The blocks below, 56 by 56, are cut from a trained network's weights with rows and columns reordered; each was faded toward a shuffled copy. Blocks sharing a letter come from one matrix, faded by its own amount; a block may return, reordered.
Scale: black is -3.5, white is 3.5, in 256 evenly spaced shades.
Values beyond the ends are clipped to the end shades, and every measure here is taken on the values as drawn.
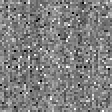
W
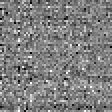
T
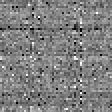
T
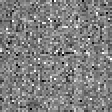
W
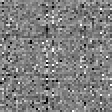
T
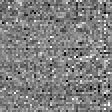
T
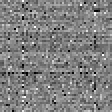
T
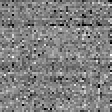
T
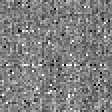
W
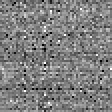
T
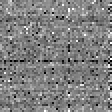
T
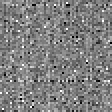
W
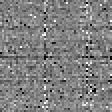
T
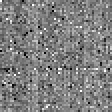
W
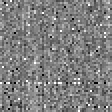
W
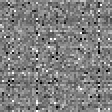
T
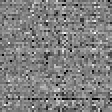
T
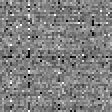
T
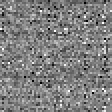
T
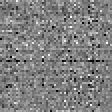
T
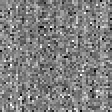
W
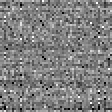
T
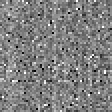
W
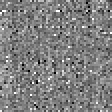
W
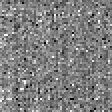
W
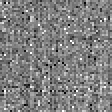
W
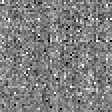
W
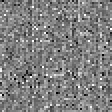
W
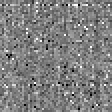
W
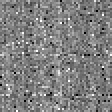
W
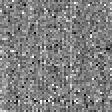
W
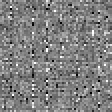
T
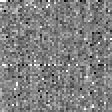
W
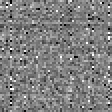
T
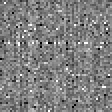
W
